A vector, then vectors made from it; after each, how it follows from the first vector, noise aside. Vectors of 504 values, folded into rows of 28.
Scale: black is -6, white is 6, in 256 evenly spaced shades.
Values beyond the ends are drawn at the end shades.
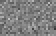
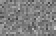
negated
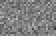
copied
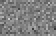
copied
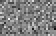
scaled up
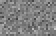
negated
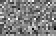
scaled up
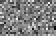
scaled up
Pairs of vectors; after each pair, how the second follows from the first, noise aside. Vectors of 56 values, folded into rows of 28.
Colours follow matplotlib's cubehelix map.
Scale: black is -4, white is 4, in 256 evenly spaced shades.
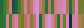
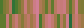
shrunk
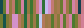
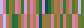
negated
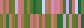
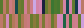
negated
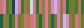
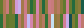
reversed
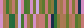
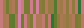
shrunk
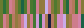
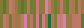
shrunk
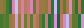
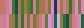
negated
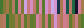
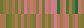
shrunk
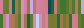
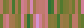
shrunk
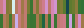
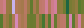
shrunk
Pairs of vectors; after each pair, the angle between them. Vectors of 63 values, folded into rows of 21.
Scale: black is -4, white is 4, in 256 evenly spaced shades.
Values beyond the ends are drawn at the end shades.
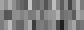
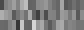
partly opposed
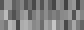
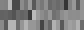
partly aligned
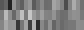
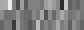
partly opposed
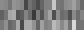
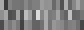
orthogonal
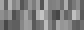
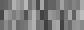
partly opposed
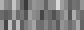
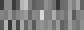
nearly opposite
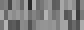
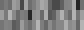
partly aligned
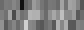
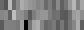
partly opposed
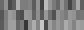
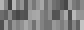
orthogonal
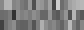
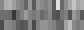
nearly parallel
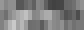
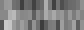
partly aligned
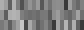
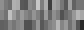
partly aligned
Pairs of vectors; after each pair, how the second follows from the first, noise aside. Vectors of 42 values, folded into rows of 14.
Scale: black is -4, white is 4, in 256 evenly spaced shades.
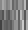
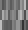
sign-scrambled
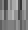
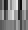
scaled up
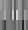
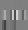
partly zeroed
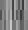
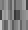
shuffled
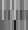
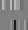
partly zeroed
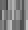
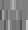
partly zeroed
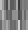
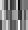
scaled up
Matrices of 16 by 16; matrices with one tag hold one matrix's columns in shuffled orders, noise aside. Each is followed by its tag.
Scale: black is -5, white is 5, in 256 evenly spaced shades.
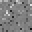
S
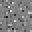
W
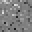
S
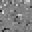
S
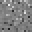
S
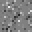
W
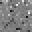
S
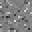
W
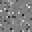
W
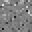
S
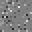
W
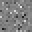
W
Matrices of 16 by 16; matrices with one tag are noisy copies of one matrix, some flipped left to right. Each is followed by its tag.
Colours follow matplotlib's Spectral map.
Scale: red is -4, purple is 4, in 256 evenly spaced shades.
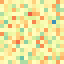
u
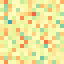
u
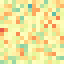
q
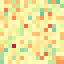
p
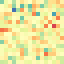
q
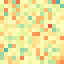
p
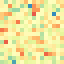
q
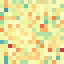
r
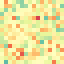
r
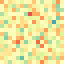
u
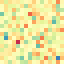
u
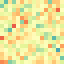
p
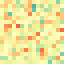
q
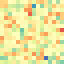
q
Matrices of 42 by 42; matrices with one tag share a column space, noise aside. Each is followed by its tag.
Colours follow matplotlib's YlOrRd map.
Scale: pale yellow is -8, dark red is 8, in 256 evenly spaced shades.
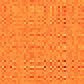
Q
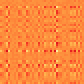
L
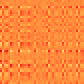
L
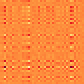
Q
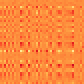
L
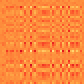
L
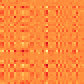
L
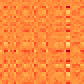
L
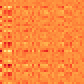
L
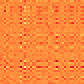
Q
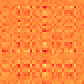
L
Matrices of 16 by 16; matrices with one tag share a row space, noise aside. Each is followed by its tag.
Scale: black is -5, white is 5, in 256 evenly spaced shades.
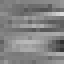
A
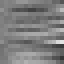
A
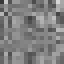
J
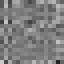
J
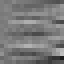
A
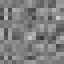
J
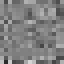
J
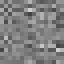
J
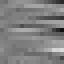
A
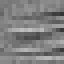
A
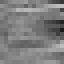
A
